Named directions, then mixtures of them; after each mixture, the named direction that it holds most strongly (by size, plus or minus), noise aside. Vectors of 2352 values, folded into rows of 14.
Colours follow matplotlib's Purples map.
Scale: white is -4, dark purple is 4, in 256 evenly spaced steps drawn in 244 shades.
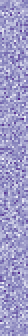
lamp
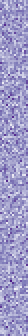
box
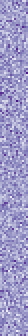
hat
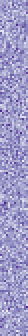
hat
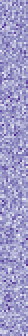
box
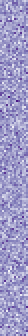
hat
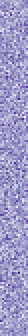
lamp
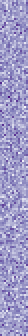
hat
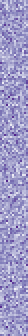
box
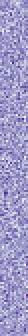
lamp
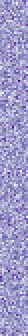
hat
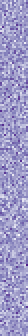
lamp
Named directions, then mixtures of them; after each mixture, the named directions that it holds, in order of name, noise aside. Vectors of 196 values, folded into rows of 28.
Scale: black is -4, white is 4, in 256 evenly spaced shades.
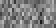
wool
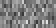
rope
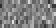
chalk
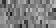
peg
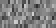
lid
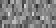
chalk, lid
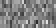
rope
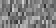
lid, rope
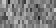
lid, peg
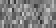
lid, wool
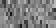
peg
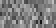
rope, wool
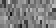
peg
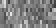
peg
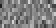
chalk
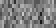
wool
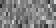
chalk, peg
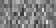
chalk, rope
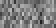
wool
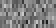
rope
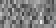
wool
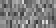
rope
